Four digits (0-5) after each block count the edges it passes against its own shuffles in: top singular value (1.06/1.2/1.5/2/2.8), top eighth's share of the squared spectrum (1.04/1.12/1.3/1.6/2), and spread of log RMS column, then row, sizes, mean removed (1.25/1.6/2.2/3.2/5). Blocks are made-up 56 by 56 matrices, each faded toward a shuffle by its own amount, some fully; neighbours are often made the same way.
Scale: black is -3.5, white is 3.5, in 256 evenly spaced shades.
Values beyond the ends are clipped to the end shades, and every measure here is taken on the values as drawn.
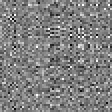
4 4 3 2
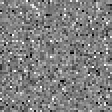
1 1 0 0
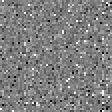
2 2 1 0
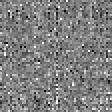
4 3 2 1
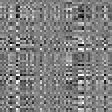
5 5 4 4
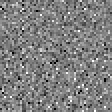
3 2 1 0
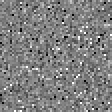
1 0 0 0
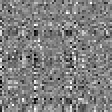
4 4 3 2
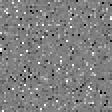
0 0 0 0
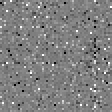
2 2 0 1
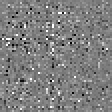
1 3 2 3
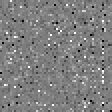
2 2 1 0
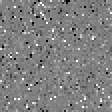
0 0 0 0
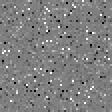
0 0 0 0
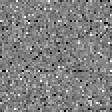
1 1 0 2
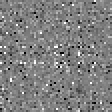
2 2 2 2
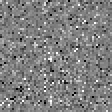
1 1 1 1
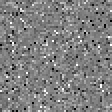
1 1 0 0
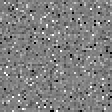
0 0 0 0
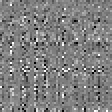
4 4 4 2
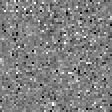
2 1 0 0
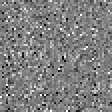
3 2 2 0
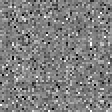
3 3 2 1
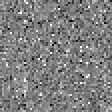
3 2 1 0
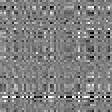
5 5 2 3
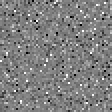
1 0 0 0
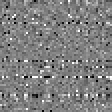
4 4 1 2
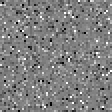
1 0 0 0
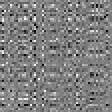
5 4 3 3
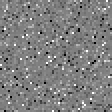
0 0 0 0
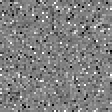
0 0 0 0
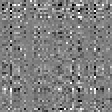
4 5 3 3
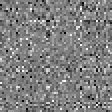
4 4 2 2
